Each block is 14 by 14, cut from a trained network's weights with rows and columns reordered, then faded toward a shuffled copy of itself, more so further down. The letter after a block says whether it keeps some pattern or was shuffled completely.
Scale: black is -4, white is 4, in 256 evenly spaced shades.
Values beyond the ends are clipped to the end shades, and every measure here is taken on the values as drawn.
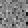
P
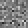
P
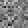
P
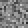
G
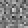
P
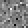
G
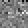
P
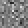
P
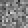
G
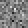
G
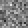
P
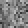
G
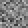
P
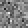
G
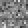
G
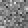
G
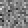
P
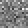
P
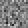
G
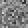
G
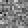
G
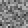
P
